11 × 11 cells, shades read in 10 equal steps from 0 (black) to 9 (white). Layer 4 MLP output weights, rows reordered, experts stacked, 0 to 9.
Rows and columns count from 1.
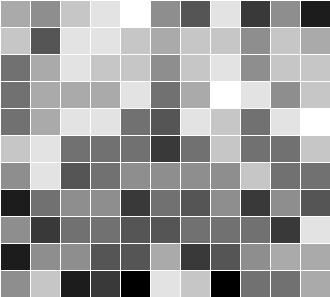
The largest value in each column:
7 8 8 8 9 8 8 9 8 8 9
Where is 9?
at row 1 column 5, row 4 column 8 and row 5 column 11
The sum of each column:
49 60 59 59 52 51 56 63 50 57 64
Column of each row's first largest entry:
5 3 3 8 11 2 2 3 11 6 6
